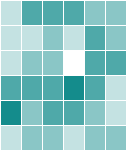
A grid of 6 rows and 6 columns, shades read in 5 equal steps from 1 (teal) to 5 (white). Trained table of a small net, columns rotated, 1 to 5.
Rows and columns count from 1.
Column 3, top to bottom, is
2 3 3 2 2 3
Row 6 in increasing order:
3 3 3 3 4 4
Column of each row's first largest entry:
1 1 4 6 6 1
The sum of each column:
19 17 15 18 15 19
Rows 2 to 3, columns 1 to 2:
4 4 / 4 3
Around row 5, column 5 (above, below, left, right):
2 3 2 4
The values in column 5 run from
2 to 3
